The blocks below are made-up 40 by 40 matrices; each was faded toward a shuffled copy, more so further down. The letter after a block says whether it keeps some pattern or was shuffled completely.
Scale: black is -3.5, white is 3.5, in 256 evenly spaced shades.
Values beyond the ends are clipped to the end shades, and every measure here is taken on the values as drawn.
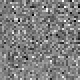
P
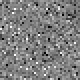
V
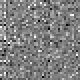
P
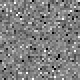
V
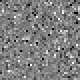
V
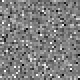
V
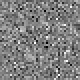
P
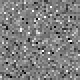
V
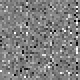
P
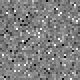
V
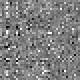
P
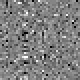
P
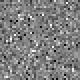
V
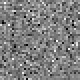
V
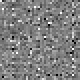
P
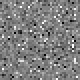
V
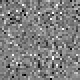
P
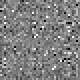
P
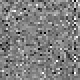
P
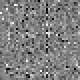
P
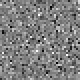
V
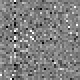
P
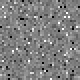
V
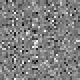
P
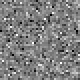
V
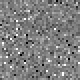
V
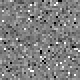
V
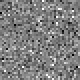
V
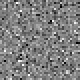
V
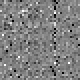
P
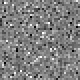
V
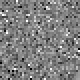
V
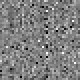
P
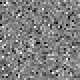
V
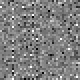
P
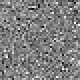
V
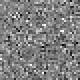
P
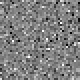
V
